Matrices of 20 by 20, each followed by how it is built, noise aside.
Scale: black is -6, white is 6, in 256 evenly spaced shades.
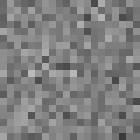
noise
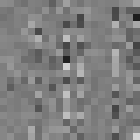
uneven columns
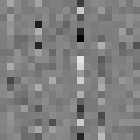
uneven columns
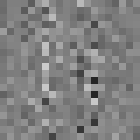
uneven columns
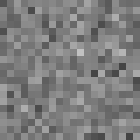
noise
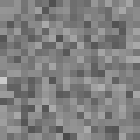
noise
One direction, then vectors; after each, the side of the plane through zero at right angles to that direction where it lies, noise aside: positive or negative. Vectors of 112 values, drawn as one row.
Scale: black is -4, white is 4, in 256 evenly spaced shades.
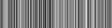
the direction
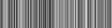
positive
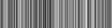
positive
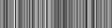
negative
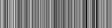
negative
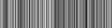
negative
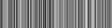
positive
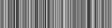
positive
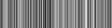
positive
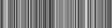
positive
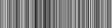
positive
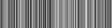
positive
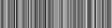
positive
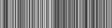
negative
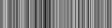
positive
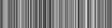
positive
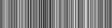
positive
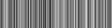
positive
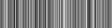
positive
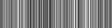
positive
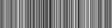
positive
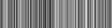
positive
